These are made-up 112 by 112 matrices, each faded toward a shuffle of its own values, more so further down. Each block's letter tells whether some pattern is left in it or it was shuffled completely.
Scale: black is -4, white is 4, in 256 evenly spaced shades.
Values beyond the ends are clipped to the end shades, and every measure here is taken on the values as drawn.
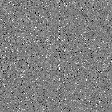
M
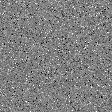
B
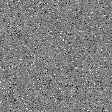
M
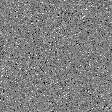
B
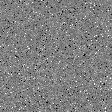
B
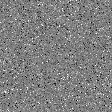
B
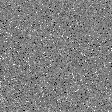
B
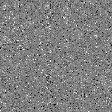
M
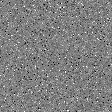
B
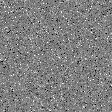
B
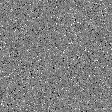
B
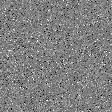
B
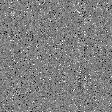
M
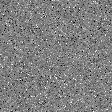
B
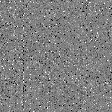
M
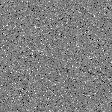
B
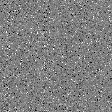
M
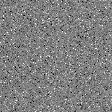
M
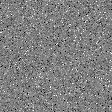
B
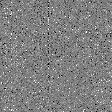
M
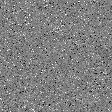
B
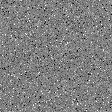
B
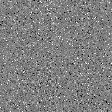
M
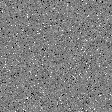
B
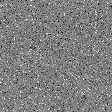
B
